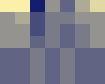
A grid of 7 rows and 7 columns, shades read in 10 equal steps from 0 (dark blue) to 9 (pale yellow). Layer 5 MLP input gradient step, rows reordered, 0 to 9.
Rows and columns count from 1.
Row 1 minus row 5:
6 6 -4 2 -1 3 5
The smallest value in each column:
3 3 0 3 3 3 3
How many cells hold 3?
19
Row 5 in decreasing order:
4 4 3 3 3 3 3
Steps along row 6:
same up down up down same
